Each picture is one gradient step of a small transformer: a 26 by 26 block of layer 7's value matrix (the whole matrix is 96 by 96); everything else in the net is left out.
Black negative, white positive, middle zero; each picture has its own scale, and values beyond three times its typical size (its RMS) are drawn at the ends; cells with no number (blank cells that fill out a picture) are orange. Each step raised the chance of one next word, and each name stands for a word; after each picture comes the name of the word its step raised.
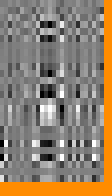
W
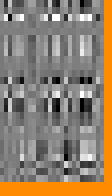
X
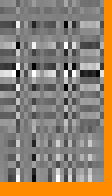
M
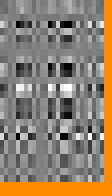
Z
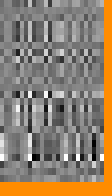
W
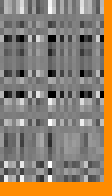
X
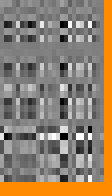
Z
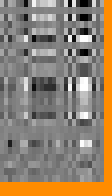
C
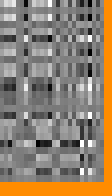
C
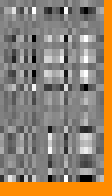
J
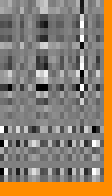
M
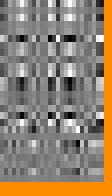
C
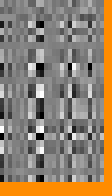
Z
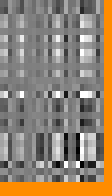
X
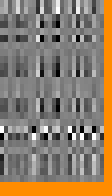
Z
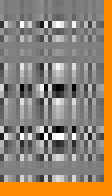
Z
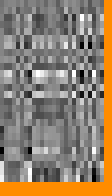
M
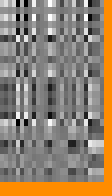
C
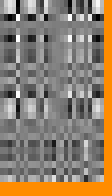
X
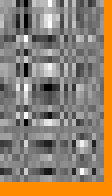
C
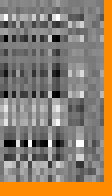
W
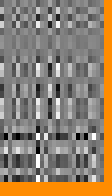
Z
